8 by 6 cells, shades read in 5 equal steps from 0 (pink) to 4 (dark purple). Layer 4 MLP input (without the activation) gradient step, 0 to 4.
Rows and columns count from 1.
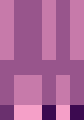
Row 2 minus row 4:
0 0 0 0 0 0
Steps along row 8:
down same up down up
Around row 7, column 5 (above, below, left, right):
1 0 2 2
